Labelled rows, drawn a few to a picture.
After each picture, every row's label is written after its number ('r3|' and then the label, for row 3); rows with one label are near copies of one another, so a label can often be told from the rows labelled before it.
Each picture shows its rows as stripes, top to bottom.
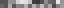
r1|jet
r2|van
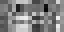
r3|jet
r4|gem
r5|gem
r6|van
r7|jet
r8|van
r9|jet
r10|jet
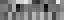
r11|jet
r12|gem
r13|gem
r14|van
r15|van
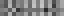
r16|van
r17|van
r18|gem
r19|van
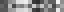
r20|jet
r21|van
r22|jet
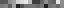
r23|jet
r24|gem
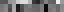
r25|jet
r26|gem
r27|gem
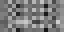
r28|van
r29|gem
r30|van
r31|gem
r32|van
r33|jet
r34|van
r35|gem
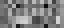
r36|van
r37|gem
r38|van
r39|van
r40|jet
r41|jet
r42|gem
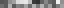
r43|jet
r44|van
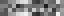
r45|jet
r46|gem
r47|van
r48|jet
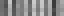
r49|van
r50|van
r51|van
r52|van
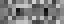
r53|van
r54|jet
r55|gem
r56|gem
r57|van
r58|jet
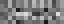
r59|van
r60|van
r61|gem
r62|jet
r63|van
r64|gem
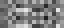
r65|van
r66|gem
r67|jet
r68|van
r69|gem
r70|van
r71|jet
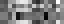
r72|jet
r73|van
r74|jet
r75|gem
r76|gem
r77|jet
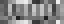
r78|jet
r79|van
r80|van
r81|van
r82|gem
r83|jet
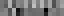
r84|van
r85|van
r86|gem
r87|gem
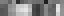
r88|gem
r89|jet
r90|jet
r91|jet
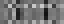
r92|gem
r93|van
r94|gem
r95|gem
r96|gem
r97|van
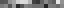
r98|jet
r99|gem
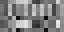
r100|jet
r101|van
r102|van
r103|van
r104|gem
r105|jet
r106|jet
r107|gem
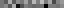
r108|van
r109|gem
